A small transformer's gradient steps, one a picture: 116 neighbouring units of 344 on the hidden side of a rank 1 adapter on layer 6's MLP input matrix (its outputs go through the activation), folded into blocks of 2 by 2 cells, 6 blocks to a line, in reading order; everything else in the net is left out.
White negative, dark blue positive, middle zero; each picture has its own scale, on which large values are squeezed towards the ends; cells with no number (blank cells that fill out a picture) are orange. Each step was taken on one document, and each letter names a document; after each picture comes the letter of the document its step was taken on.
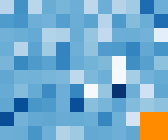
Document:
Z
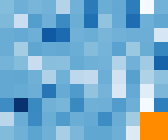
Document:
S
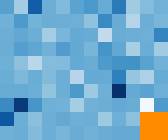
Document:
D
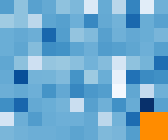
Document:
S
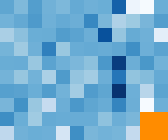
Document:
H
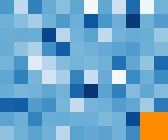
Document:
S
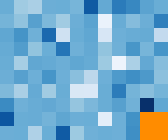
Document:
Z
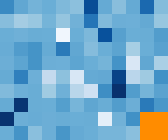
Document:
D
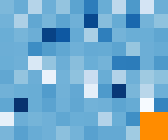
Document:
S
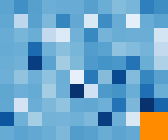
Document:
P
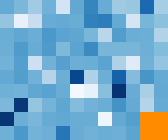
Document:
D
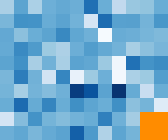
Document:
Z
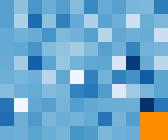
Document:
P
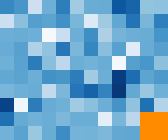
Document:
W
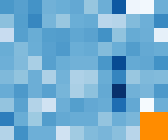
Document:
H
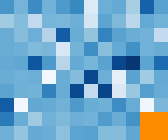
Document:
P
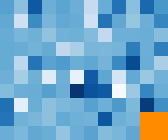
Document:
P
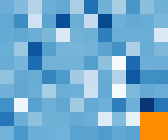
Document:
W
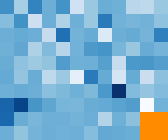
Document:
D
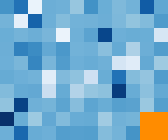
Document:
D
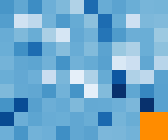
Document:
D
